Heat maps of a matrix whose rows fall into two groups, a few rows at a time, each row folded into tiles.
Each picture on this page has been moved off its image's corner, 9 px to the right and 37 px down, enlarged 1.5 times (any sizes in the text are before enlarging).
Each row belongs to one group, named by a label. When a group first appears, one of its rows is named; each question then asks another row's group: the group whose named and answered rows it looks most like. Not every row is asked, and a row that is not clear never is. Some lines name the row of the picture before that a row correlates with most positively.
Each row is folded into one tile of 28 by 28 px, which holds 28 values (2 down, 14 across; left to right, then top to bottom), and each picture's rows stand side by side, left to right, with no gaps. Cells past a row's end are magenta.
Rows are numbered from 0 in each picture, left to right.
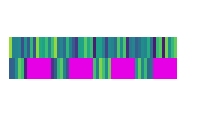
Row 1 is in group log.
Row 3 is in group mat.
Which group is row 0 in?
log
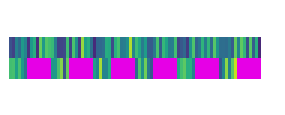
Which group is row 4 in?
mat
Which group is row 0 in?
mat
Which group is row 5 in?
mat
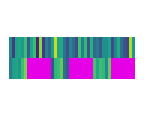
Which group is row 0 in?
mat
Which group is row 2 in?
mat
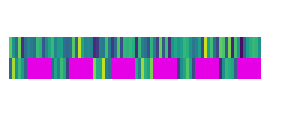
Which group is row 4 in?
log
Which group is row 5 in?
log
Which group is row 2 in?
mat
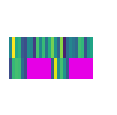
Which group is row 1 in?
log
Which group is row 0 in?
log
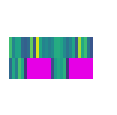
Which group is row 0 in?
log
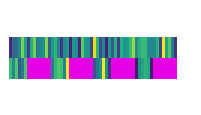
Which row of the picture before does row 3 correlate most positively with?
1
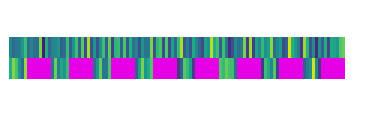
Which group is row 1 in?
mat
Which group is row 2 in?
mat
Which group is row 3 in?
mat
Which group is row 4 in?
log
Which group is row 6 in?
log
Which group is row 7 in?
log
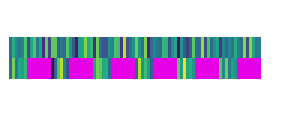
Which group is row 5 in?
mat
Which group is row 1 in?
log
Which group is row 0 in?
mat
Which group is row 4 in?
mat
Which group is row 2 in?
mat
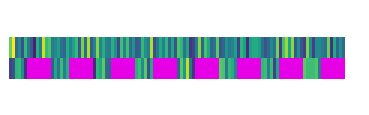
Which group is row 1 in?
mat
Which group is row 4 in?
log
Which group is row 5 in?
mat
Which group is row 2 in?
log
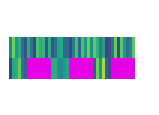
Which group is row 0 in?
log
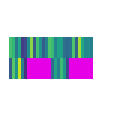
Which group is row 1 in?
log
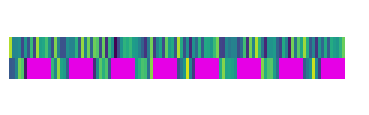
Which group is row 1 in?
mat
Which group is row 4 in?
log
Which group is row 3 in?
mat
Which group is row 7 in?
log
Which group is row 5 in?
mat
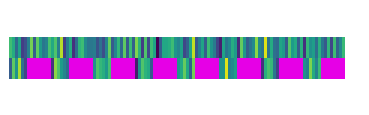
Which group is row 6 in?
log
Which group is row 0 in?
log
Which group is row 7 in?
mat
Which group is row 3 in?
log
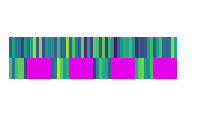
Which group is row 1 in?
mat
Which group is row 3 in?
mat
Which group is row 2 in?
log
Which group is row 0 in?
mat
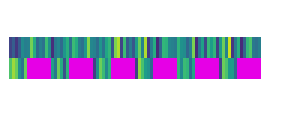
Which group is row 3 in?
log
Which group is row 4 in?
mat
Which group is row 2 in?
mat
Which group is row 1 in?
mat
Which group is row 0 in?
mat
